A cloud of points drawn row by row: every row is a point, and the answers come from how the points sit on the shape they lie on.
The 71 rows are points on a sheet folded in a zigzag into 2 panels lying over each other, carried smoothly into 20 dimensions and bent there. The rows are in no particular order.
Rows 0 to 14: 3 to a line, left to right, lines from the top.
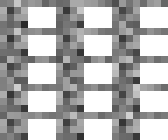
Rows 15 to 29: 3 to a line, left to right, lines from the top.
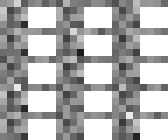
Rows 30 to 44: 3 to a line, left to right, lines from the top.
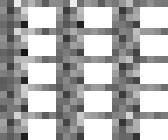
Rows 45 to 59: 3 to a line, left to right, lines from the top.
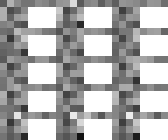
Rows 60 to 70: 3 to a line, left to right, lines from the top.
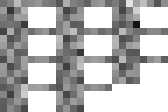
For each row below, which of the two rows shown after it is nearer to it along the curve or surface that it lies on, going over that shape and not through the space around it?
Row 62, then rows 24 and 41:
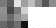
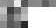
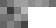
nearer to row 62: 24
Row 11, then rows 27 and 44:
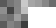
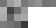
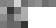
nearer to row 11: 27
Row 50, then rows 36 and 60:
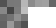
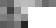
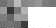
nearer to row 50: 60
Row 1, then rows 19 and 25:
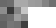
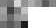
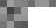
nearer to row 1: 25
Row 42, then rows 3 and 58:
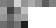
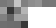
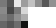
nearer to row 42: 58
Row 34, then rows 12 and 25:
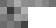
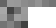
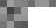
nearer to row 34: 25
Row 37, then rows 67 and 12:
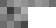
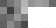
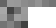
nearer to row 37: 67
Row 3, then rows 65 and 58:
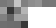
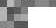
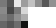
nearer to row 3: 58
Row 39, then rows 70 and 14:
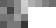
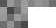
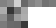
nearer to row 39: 70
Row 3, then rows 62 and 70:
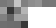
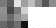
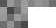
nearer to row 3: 62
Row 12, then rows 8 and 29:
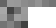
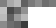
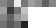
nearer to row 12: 8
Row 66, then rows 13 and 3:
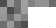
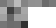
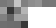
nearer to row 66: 13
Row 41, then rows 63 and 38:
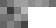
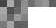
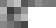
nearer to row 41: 38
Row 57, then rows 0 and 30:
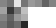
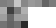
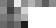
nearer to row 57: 30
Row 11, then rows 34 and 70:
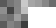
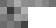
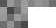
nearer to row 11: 70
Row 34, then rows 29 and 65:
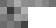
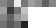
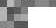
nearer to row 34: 29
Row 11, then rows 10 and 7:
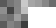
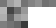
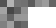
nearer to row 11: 10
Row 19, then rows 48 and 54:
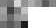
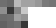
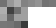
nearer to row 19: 54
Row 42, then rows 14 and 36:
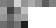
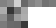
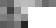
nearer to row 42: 36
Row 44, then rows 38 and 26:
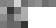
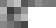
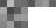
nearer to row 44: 38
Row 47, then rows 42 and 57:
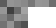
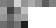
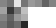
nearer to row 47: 57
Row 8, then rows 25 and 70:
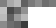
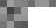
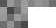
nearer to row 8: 70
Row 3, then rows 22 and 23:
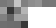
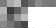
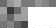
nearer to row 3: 23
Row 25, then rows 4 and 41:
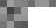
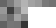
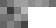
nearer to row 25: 41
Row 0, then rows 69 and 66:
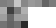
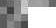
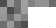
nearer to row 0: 66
